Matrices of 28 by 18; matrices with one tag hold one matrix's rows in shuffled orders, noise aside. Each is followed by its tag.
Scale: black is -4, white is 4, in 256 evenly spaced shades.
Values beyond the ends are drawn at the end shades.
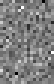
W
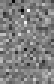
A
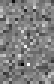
A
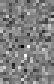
A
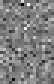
A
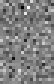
A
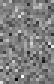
W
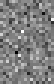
W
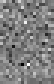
A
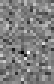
A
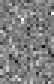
W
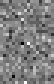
A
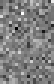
W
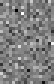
W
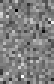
W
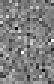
W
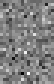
A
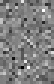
A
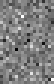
W
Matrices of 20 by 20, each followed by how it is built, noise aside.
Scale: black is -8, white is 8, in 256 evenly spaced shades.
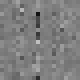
uneven columns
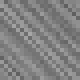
Toeplitz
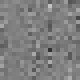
uneven columns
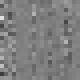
uneven columns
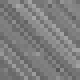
Toeplitz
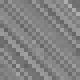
Toeplitz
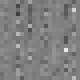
uneven columns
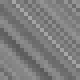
Toeplitz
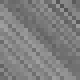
Toeplitz
